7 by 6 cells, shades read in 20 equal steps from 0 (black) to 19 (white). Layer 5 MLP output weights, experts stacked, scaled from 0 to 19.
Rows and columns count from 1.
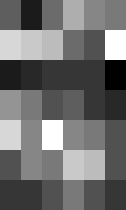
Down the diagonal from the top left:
7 15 4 7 9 6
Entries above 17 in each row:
0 1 0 0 1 0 0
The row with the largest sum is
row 2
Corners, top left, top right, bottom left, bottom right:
7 9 4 4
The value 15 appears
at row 2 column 2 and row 6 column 4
